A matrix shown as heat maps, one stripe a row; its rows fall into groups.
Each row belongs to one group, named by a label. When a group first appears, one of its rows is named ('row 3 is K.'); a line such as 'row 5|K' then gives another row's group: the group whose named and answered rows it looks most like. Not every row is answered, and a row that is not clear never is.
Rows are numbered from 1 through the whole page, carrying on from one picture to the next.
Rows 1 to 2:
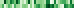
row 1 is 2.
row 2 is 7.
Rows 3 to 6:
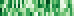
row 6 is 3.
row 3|7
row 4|7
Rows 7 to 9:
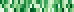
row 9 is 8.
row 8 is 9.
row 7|3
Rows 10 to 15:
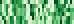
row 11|8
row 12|8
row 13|8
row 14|9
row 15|9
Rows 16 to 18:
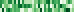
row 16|7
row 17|3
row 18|7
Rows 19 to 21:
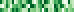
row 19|3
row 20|8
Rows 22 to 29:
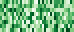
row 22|8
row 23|3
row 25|8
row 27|8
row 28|2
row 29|9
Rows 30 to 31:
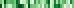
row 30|2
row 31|3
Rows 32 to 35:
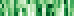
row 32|2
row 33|7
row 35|7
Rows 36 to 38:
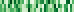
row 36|7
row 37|2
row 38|2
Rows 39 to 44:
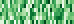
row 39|7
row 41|8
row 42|8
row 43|8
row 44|9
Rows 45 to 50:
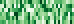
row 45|3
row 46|9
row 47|7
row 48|2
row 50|2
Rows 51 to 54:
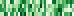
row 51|9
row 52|3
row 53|3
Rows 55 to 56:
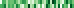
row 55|7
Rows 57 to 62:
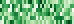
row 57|3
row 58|8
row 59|3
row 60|7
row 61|8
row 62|9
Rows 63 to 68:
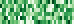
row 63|7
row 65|9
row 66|7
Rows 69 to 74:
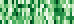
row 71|8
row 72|8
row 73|9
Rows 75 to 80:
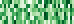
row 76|2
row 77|9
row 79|2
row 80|8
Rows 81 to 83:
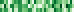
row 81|2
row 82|9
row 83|3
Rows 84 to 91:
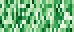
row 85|2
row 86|9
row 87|8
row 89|2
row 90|7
